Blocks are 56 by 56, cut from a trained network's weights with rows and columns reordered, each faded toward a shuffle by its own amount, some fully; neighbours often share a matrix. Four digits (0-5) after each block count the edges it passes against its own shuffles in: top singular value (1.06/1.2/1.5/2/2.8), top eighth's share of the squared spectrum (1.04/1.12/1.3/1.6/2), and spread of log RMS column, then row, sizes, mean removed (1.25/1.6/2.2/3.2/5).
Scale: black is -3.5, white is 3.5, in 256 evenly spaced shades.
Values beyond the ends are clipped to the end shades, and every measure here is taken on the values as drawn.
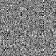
3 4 2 2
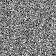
0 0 0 0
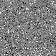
0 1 0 1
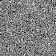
2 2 0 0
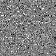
2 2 0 2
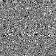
2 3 0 2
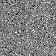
1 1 0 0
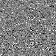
2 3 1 2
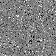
0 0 0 0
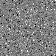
0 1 0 0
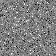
0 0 0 0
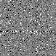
2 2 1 1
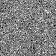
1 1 0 0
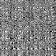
3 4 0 3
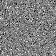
0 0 0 0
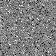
0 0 0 0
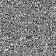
2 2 0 2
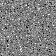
0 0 0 0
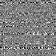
3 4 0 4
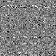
3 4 1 3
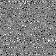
2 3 0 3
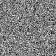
2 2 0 0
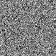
1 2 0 0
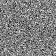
1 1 0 0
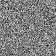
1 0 0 0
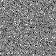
2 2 0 1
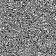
1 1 0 0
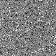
2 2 1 1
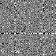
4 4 2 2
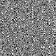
2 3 2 0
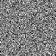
3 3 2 0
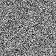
0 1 0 0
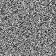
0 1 0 0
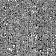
2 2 0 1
